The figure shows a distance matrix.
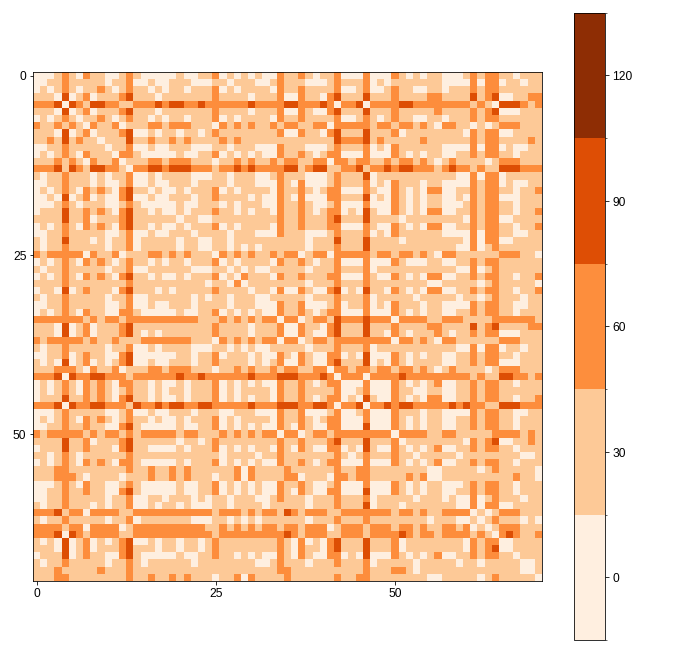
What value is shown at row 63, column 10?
60
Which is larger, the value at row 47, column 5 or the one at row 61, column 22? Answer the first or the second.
the second
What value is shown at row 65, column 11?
30
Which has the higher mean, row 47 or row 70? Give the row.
70
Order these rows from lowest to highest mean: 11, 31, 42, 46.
11, 31, 42, 46
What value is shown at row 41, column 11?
60
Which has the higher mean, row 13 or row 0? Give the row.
13
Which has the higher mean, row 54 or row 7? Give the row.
7
